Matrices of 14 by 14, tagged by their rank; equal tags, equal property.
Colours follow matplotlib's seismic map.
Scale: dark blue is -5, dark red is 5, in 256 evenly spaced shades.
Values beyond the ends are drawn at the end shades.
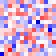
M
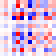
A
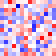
M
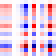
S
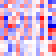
A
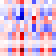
A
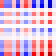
S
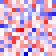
M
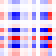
S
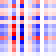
S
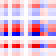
S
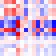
A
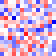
M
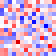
M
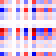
S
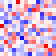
M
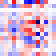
A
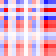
S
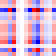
S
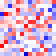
M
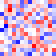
M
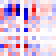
A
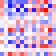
A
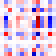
A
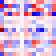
A
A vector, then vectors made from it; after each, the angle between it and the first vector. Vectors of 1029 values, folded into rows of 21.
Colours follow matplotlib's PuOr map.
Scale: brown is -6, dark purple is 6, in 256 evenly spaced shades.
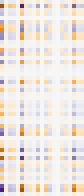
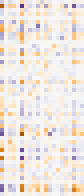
nearly parallel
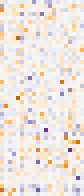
partly opposed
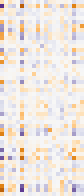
nearly opposite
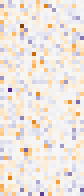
partly opposed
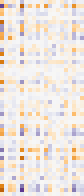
nearly opposite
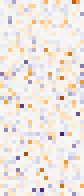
orthogonal
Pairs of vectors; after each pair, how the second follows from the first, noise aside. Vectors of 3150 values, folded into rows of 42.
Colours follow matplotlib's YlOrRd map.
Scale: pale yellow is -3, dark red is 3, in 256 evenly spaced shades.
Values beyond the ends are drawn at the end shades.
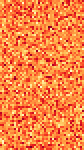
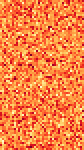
copied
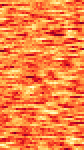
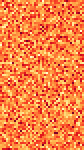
shuffled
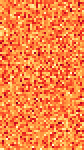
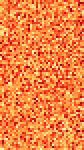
copied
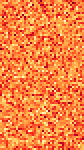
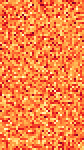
copied
